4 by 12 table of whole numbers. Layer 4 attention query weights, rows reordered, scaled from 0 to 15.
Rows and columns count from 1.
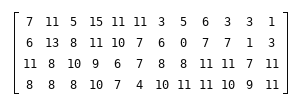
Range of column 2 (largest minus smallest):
5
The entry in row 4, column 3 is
8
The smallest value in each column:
6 8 5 9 6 4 3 0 6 3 1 1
